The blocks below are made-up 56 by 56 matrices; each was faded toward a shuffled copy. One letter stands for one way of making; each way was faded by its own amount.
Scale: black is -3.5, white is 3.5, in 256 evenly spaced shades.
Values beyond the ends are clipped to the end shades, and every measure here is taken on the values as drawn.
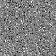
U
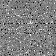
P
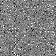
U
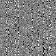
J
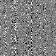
J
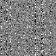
J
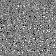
P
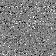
P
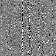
J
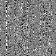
J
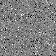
U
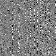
J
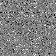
P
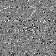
P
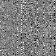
J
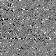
P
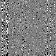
J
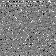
P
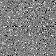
P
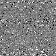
P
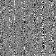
J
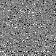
P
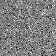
U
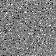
P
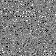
P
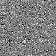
U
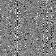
J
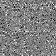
U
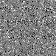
P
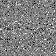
P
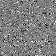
P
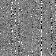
J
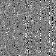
J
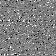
P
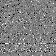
P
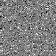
U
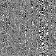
J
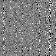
J
